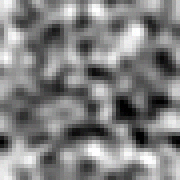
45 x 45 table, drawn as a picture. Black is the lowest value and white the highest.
No overall slope runs across the table. The values follow a bell shape. The middle right is the ninth with the lowest average. No single row or column stands out from its neighbours. The texture is blotchy.
